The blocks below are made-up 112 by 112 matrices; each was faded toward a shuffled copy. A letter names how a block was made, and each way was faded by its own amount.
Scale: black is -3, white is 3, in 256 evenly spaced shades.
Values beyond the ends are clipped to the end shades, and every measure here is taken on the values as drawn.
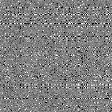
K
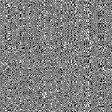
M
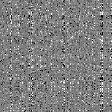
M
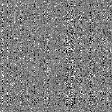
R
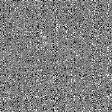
R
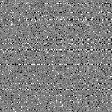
K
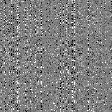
M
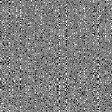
M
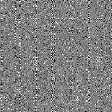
M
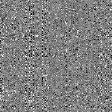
R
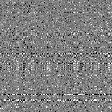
K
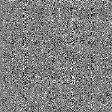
R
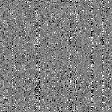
M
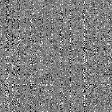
R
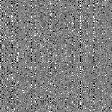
M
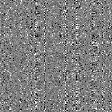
M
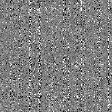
R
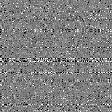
K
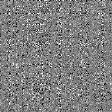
R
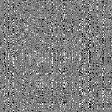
M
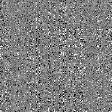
R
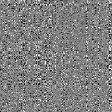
M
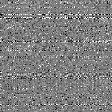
K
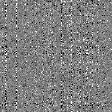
R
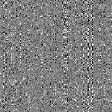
M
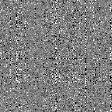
R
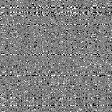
K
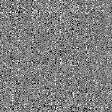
R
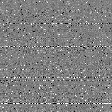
K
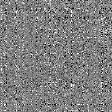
R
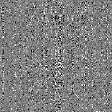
M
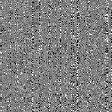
M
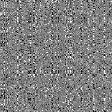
M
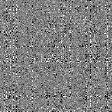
R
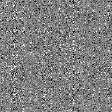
R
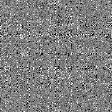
R
